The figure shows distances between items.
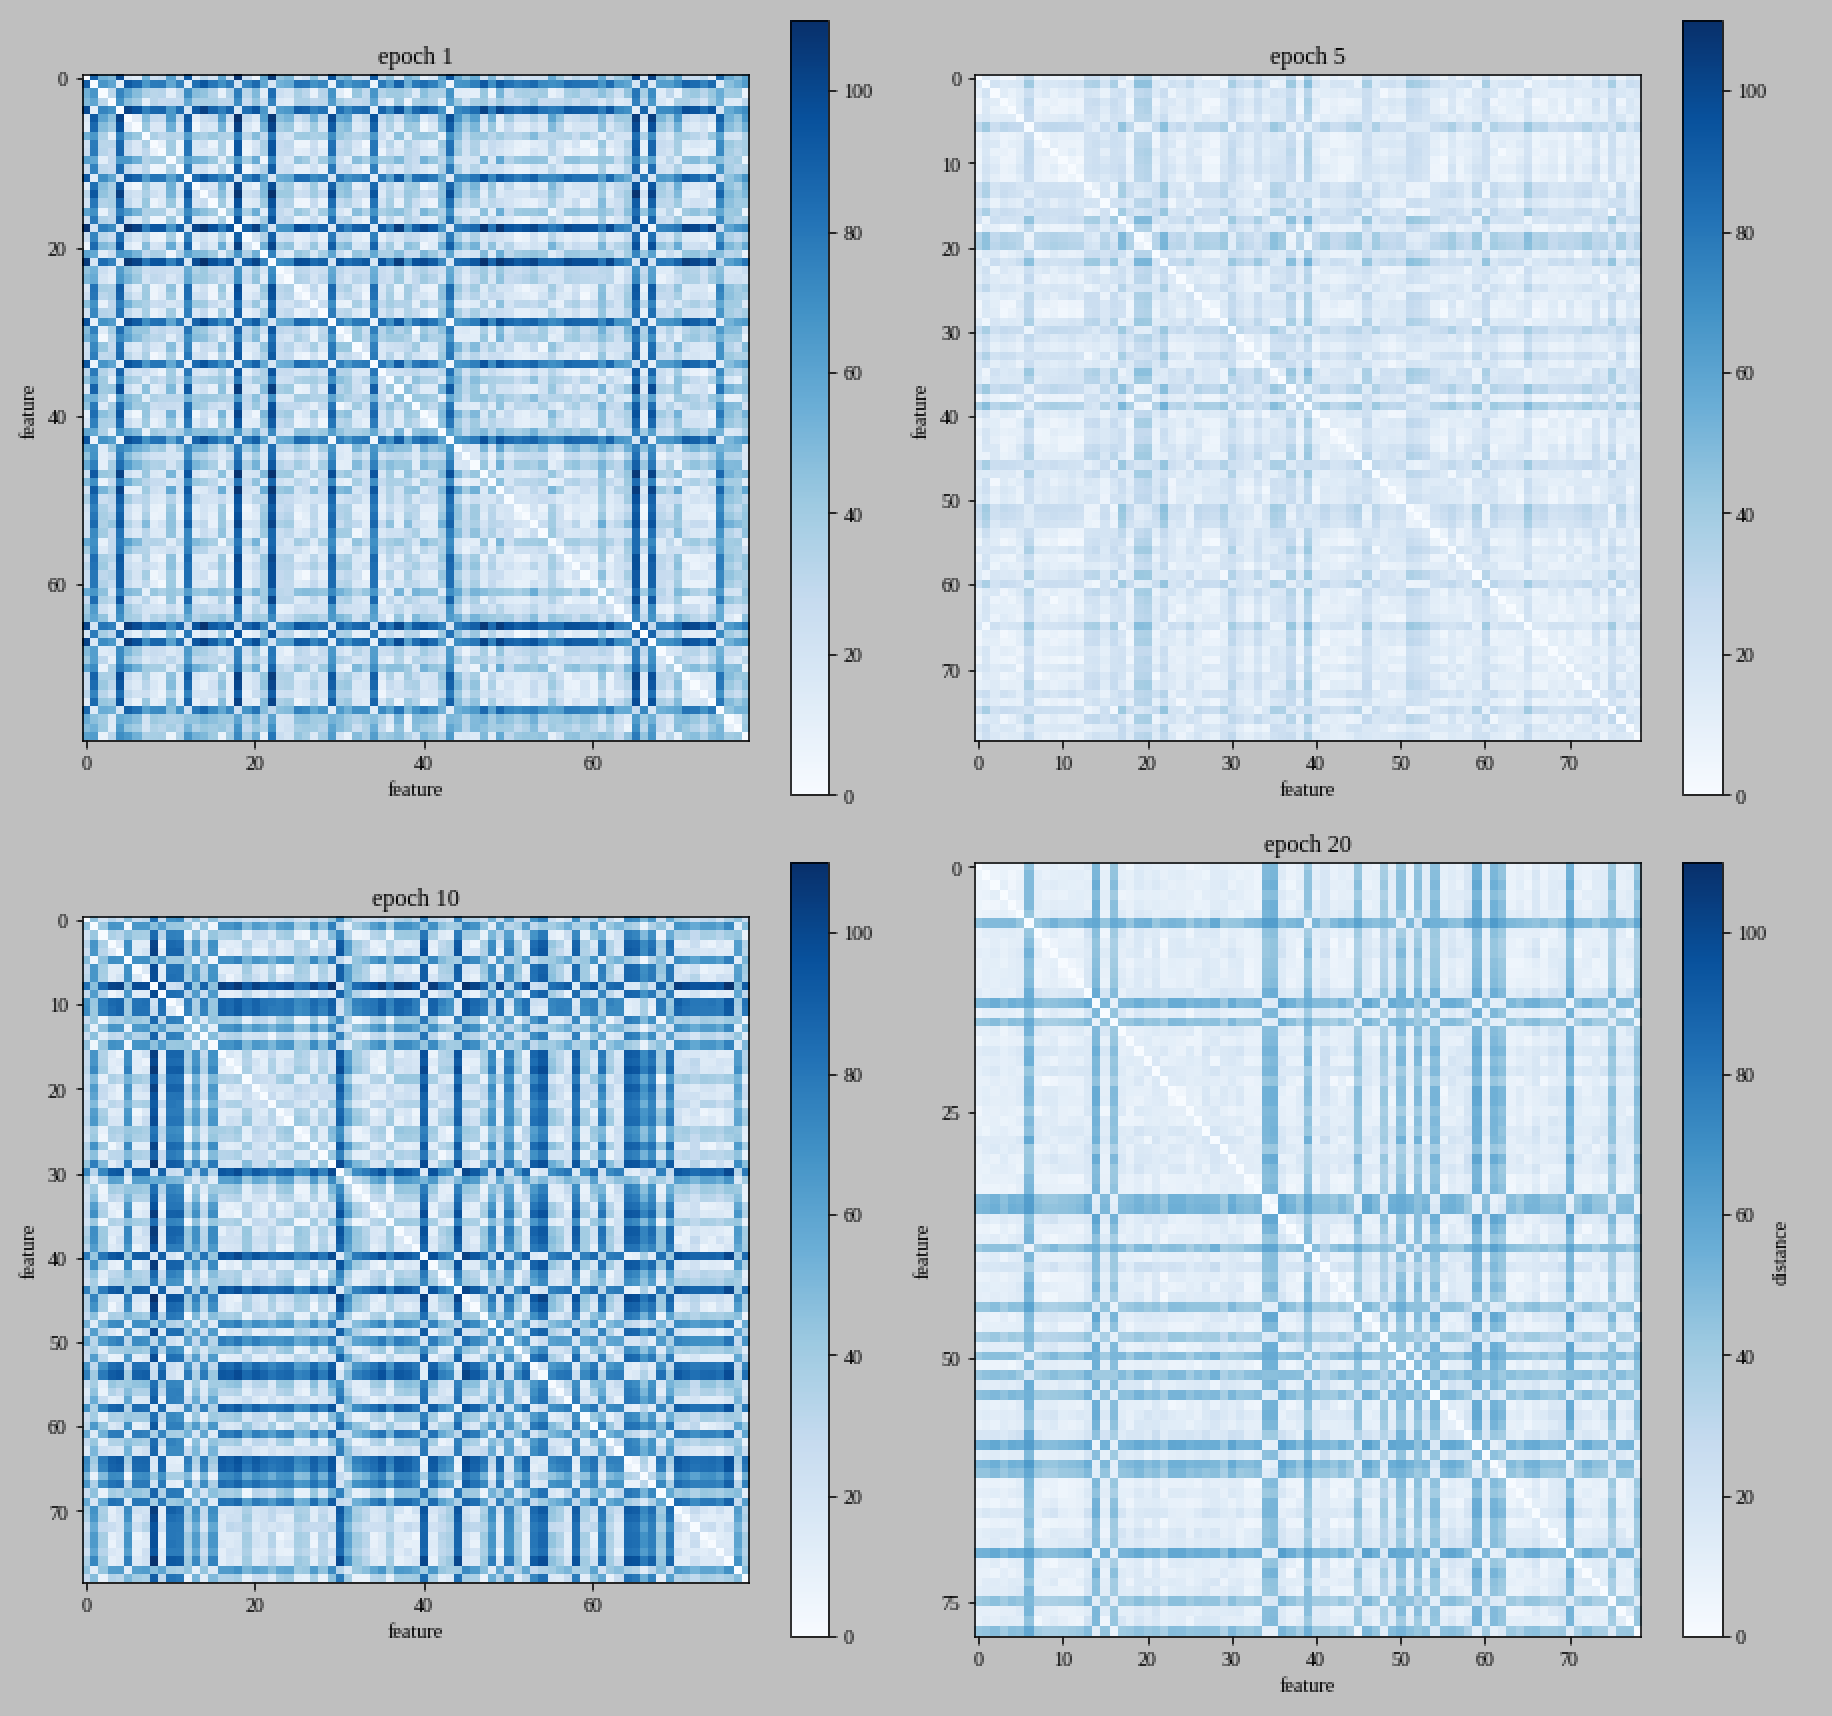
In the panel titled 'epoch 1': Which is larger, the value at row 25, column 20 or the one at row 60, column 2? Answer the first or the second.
the second
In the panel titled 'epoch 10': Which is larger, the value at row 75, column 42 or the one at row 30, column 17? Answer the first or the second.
the second
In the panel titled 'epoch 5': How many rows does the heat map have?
79
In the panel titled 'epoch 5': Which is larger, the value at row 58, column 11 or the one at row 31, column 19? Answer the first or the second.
the second
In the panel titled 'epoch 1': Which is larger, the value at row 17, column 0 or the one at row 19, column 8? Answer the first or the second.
the first
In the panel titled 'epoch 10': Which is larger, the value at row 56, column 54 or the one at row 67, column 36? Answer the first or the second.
the first
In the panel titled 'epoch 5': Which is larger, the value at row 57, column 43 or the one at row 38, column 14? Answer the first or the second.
the second
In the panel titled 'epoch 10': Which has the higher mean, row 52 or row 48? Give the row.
48
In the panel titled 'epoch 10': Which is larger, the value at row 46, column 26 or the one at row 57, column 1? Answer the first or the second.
the second
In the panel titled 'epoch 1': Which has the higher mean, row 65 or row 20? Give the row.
65
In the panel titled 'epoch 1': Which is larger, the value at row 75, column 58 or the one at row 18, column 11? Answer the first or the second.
the second
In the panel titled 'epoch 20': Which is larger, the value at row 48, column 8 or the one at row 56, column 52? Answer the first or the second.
the second
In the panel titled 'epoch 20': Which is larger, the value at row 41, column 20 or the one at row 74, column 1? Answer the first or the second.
the first
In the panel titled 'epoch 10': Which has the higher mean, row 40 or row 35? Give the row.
40
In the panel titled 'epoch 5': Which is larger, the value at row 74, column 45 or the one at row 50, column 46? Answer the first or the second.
the second
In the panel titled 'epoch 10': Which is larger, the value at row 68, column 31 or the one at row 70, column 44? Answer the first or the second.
the second
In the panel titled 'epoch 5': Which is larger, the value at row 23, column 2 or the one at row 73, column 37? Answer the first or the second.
the second
